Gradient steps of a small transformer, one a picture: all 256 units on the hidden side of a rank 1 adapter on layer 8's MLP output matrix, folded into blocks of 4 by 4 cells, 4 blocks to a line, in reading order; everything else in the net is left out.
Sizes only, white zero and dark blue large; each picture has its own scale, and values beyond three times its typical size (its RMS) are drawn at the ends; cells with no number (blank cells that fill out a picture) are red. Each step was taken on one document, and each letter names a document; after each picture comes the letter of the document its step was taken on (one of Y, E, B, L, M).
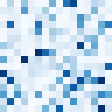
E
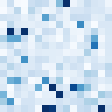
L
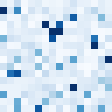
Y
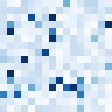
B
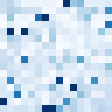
E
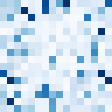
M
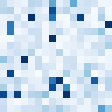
B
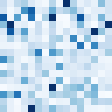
B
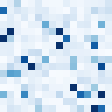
Y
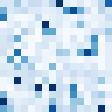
L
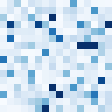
B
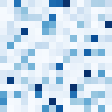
L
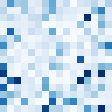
M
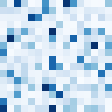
M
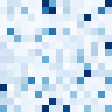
M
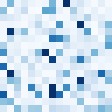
E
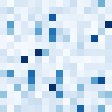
B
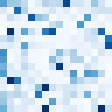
M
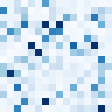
Y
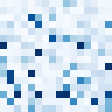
B
